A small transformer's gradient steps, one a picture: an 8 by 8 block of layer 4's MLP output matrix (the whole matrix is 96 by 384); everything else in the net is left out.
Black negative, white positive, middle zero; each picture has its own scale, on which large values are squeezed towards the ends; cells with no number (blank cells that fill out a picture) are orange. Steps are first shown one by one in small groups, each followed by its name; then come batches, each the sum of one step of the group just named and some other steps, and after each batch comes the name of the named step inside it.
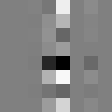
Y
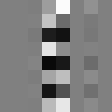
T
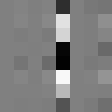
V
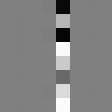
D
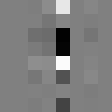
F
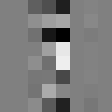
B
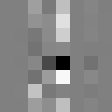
Y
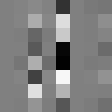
V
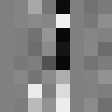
V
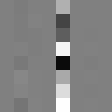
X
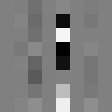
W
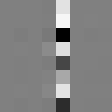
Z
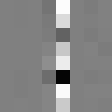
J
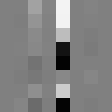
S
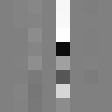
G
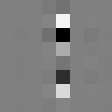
Z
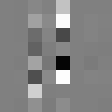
X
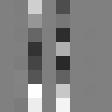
X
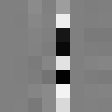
S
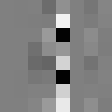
J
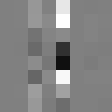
G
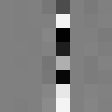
X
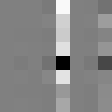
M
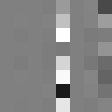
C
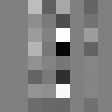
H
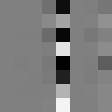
M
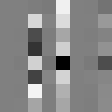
M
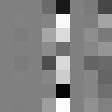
C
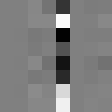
M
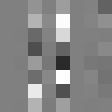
C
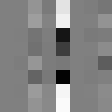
M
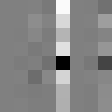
M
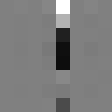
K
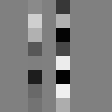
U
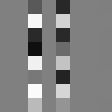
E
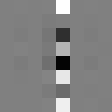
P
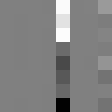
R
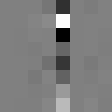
U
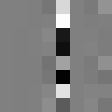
R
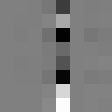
P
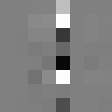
U
